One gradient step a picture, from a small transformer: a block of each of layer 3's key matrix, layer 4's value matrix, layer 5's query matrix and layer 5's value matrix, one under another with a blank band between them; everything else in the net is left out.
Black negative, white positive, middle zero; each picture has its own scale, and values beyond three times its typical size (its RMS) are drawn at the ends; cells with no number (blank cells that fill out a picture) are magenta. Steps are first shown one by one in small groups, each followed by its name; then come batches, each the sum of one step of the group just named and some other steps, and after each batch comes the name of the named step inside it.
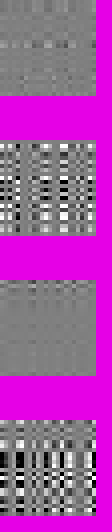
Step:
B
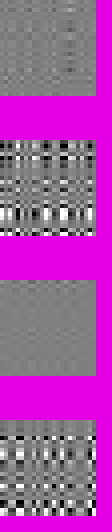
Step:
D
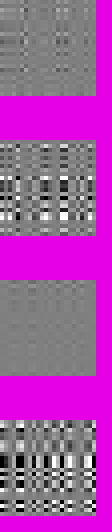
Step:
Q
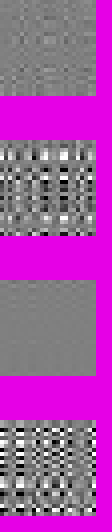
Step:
Q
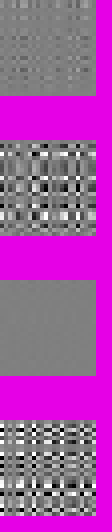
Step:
D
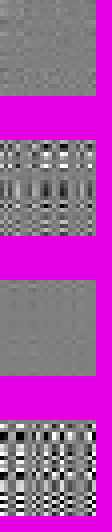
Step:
Q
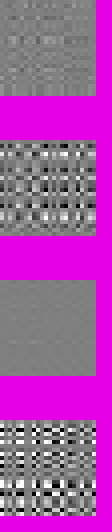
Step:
D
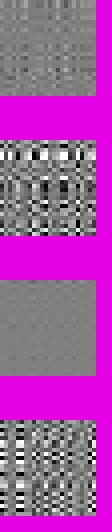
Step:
D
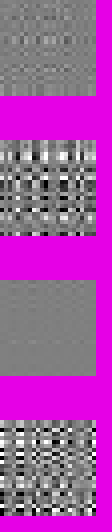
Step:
Q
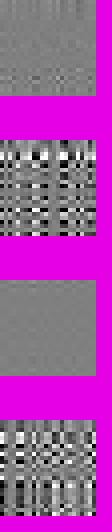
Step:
D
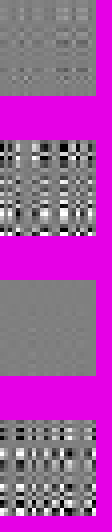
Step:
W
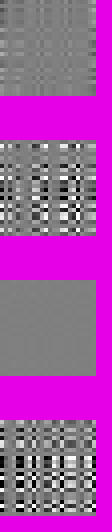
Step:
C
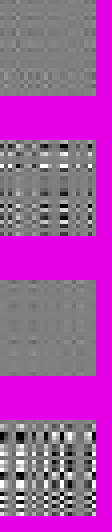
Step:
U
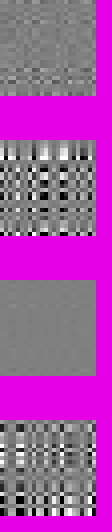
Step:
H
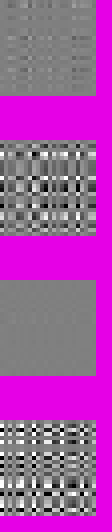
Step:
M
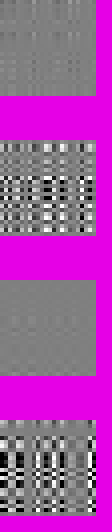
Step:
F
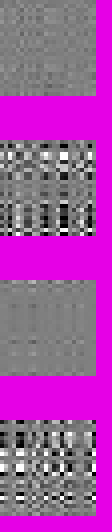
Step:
U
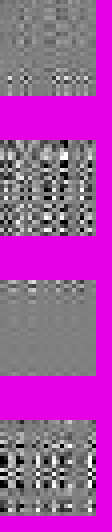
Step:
F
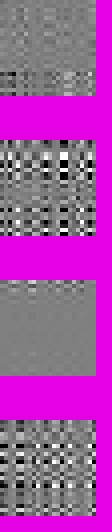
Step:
C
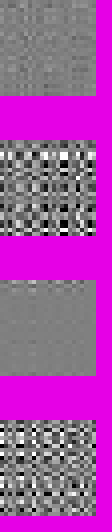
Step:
M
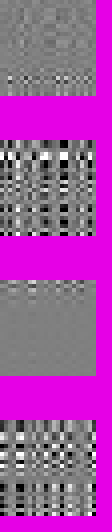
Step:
H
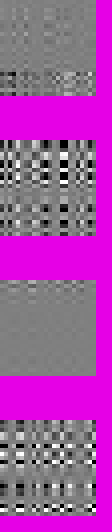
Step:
W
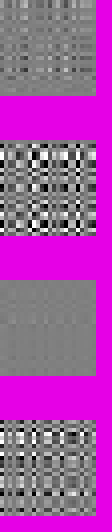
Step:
M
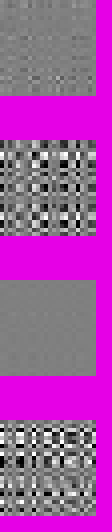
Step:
M
